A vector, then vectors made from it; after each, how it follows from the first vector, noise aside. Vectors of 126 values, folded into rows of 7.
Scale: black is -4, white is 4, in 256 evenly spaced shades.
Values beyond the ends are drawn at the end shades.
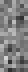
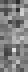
reversed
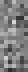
copied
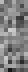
copied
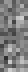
negated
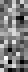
scaled up
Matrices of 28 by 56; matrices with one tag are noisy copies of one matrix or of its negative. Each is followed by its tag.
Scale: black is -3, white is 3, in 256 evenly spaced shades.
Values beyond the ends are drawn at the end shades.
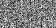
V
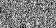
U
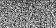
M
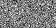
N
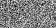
N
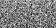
M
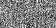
U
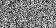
V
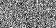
U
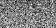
M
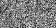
U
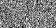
U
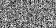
V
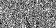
U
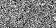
N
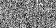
U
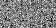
V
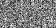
V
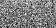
M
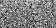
M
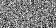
V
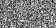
V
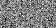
V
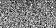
M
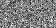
V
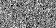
U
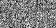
U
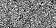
N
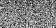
M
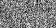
U
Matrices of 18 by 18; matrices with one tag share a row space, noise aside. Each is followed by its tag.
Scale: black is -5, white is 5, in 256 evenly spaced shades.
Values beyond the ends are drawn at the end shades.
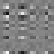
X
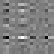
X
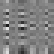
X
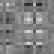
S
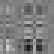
S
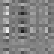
X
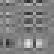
S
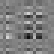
S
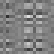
S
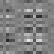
S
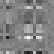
S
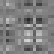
S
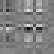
S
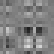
S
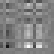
S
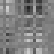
S
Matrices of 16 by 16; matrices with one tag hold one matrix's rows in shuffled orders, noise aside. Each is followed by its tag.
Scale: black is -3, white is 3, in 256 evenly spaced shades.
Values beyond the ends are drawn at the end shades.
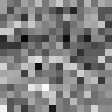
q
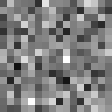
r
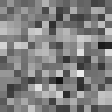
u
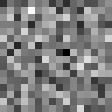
r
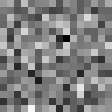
r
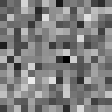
r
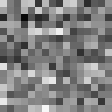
q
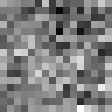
u
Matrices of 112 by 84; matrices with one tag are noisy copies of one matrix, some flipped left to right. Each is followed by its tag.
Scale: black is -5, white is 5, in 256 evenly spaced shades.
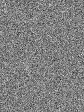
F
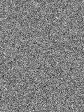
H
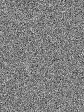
F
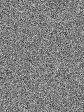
F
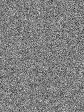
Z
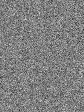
Z
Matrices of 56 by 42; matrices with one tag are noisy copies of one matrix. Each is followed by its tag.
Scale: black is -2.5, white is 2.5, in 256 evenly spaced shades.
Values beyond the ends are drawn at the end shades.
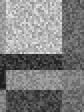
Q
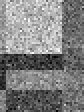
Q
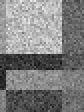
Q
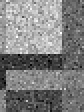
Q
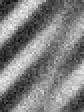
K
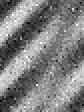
K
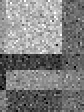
Q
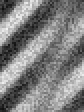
K
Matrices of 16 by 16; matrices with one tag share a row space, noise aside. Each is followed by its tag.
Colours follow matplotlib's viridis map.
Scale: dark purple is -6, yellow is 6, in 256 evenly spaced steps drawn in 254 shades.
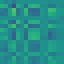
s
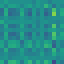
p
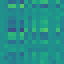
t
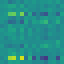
t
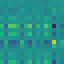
p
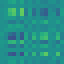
t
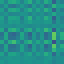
p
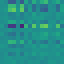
t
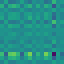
p
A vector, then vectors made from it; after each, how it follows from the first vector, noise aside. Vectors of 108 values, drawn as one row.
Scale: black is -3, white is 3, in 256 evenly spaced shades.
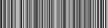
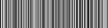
wrapped around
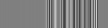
partly zeroed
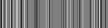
partly zeroed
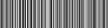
wrapped around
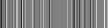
partly zeroed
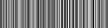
wrapped around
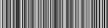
negated
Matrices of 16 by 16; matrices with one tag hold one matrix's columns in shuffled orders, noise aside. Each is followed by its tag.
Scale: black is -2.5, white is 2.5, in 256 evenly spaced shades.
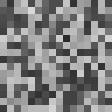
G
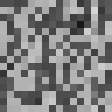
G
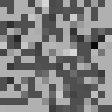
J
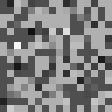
J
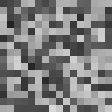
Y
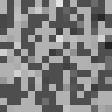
G
